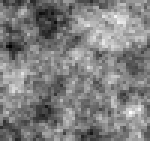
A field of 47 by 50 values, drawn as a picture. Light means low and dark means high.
Ninth with the highest average: top left. Mirror symmetry: none. Odd rows or columns: none. Grain: blotchy. Ninth with the lowest average: top right.
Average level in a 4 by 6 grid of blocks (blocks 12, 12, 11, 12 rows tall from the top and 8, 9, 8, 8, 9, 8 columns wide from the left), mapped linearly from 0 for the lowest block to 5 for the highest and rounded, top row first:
454101 / 332113 / 033223 / 442421
